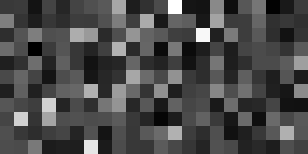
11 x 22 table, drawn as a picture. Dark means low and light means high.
The halves do not mirror each other. Overall the values sit about 30% of the way up the scale. Values change most from cell to cell in the top middle. The texture is fine-grained noise. Most values sit low, with a long tail of high ones.
